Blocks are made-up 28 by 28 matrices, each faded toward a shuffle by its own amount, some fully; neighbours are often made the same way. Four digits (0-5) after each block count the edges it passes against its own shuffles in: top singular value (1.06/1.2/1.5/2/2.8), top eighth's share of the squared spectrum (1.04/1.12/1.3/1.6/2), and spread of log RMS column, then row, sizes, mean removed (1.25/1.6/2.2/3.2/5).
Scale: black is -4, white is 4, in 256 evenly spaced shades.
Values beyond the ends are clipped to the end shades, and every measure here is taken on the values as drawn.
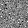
0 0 0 0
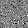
1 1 0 1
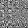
3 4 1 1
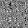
3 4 1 2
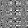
4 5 3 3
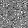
2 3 1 0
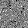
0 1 0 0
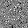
0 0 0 0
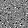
0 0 0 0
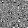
2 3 1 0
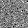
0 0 0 0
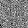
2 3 1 1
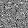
0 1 0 0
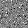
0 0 0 0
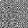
4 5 2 2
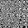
3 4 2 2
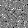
1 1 0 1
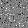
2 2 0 1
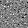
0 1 0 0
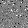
0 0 0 1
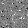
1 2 0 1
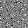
2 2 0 1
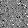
0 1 0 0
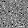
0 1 1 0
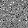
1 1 1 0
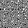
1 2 1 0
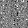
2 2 2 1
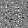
2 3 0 1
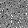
2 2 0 0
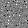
1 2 0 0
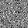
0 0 0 2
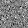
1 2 0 1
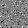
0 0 0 0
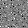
2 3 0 1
